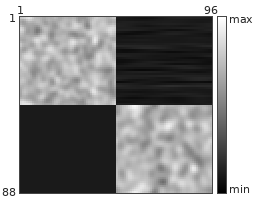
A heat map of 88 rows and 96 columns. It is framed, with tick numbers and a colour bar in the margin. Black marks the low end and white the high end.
The table splits into 2 rows of 2 panels. Panel 1,1: high, blotchy. Panel 1,2: very low, streaked across, faint in contrast. Panel 2,1: very low, flat. Panel 2,2: high, blotchy.
